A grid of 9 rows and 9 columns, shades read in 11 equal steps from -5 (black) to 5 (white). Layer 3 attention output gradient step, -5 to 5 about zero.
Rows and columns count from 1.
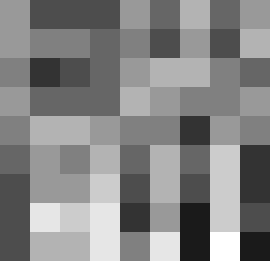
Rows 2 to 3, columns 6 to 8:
-2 1 -2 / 2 2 0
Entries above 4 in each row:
0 0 0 0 0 0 0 0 1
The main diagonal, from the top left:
1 0 -2 -1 0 2 -2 3 -4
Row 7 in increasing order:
-3 -2 -2 -2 1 1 2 3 3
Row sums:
-3 -1 -2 2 3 2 1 4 7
